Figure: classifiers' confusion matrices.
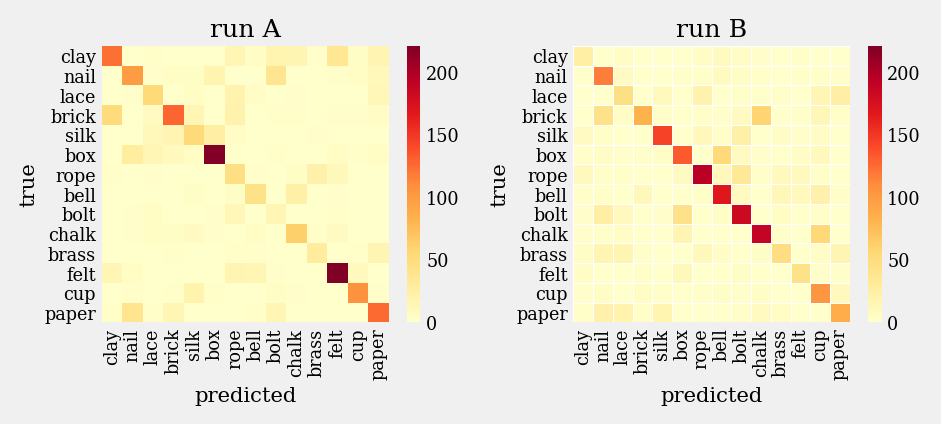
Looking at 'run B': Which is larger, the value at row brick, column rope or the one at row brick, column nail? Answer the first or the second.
the second
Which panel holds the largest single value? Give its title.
run A
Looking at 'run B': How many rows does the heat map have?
14
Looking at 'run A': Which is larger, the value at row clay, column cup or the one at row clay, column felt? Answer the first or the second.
the second
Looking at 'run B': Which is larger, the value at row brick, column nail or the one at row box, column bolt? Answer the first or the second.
the first
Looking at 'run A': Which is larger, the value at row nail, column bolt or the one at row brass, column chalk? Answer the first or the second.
the first
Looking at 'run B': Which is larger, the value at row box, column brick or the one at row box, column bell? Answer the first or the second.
the second
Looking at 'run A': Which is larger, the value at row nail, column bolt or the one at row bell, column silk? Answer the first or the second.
the first
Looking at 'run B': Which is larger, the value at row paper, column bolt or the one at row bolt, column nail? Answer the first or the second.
the second
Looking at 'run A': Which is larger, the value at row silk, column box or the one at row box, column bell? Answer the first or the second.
the first
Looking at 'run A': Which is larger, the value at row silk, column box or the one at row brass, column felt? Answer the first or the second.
the first
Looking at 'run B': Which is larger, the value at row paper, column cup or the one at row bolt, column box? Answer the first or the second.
the second
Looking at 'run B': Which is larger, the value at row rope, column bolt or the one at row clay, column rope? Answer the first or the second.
the first
